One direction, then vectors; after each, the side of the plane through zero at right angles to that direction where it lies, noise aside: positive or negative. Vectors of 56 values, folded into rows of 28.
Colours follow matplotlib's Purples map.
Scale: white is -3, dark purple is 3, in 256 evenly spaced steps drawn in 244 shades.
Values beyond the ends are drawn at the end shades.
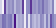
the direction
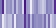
negative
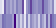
positive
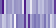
negative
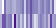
positive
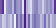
negative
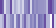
negative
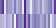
negative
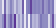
positive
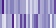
negative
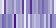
positive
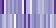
negative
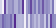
positive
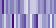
negative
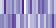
positive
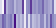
positive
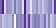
negative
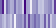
negative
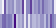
positive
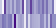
positive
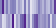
negative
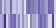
positive
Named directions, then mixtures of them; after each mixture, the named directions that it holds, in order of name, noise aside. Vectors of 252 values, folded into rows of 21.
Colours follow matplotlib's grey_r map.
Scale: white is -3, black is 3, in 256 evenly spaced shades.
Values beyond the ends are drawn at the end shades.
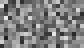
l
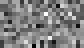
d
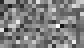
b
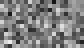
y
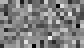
d, l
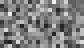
y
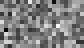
b, y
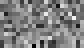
d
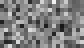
y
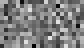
d, l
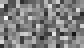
l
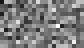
b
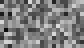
b, y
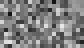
y
